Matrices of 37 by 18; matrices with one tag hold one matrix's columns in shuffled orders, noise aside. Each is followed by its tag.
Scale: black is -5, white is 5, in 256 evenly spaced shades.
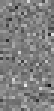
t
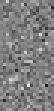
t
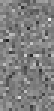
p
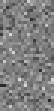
t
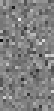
p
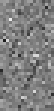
p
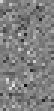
t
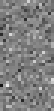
t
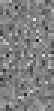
p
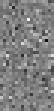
p
